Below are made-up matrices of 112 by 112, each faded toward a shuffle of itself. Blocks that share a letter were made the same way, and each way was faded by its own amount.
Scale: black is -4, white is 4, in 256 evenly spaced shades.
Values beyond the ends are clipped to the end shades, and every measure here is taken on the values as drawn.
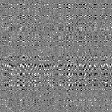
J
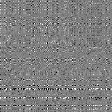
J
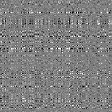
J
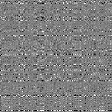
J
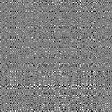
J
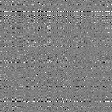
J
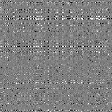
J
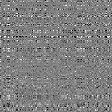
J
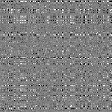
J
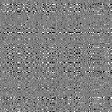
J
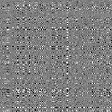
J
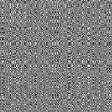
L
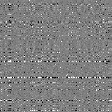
J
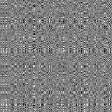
L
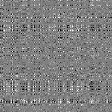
J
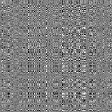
L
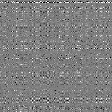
J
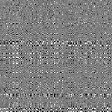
J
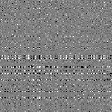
J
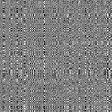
L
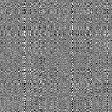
L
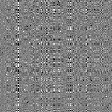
L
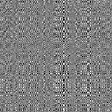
L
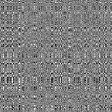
L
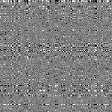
J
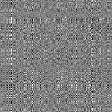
L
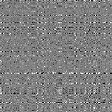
J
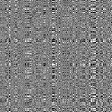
L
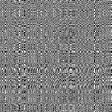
L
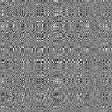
L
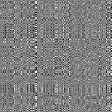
L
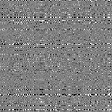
J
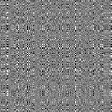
L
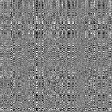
L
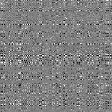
J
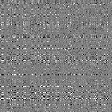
J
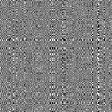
L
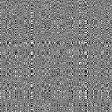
L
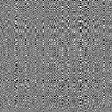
L
